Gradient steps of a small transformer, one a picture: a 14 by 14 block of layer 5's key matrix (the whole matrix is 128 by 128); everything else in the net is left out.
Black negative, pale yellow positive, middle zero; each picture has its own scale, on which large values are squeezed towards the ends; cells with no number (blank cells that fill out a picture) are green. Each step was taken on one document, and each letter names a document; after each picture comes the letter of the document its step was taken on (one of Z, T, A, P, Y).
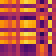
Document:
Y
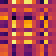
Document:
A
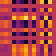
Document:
A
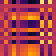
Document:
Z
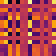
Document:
Z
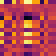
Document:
A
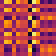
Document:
Y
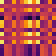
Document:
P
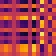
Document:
Y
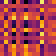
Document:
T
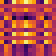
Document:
P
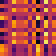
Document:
Y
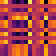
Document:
P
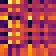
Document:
P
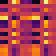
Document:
A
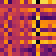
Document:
T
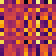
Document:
Z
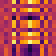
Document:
P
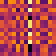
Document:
T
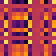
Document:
Z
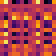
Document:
A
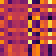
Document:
T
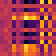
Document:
P
